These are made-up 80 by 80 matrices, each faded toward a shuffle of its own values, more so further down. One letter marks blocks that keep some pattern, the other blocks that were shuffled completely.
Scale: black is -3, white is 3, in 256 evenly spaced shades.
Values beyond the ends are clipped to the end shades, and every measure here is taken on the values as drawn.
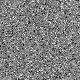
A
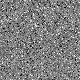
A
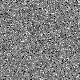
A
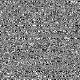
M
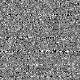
M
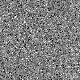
A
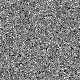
A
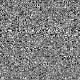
M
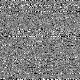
M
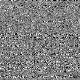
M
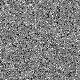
A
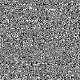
M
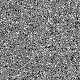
A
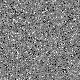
A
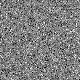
A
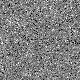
A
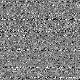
M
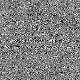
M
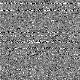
M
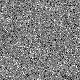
A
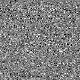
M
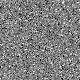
A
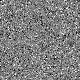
A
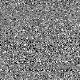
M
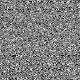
M
